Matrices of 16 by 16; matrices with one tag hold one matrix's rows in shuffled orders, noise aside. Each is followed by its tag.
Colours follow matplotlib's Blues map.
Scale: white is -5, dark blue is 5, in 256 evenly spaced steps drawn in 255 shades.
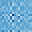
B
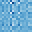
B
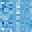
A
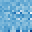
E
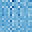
B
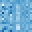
A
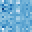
A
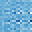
E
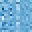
A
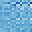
E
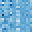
A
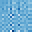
B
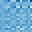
E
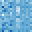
A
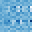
E
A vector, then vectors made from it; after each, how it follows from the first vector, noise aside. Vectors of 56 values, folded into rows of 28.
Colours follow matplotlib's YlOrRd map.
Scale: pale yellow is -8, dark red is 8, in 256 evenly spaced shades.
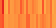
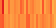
copied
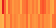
sign-scrambled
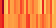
scaled up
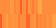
partly zeroed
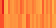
copied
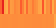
partly zeroed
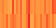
wrapped around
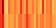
scaled up
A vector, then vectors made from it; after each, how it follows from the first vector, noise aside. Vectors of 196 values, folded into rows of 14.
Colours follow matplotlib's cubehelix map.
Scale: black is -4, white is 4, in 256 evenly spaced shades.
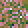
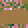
partly zeroed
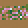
partly zeroed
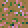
partly zeroed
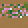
partly zeroed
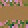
partly zeroed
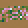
partly zeroed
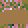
partly zeroed
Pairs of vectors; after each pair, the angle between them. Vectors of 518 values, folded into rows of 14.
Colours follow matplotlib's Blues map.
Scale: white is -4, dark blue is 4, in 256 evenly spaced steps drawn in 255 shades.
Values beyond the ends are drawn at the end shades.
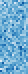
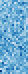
nearly parallel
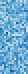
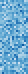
partly aligned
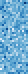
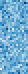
nearly parallel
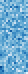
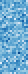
orthogonal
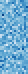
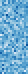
partly aligned
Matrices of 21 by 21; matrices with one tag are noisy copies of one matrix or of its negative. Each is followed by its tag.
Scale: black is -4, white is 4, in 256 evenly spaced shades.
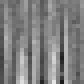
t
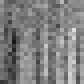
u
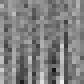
t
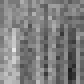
u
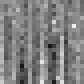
t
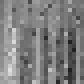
u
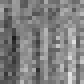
u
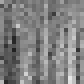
u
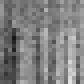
u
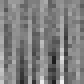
t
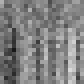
u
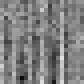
t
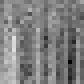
u
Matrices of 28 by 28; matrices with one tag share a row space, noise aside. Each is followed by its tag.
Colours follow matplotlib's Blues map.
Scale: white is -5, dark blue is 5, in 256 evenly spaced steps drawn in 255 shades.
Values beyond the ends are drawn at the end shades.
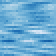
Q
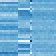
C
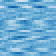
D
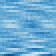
Q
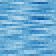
Q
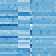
C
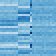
C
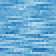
Q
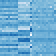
C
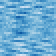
D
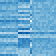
C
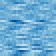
D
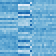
C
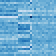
C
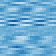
D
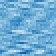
D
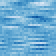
Q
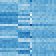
C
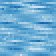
Q
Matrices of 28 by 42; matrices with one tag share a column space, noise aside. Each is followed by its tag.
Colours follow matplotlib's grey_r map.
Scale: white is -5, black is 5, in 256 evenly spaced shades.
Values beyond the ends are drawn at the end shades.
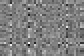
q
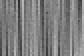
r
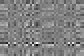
q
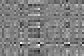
q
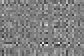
q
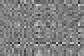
q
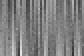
r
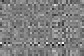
q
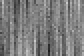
r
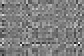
q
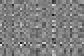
q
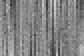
r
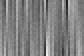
r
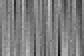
r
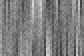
r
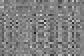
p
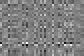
q
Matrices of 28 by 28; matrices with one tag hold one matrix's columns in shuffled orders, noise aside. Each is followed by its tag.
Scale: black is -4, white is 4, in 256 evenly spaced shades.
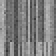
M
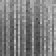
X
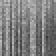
X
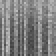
X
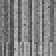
M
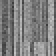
M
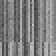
M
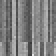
M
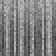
X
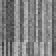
M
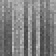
X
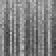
X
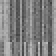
M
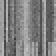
M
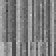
M
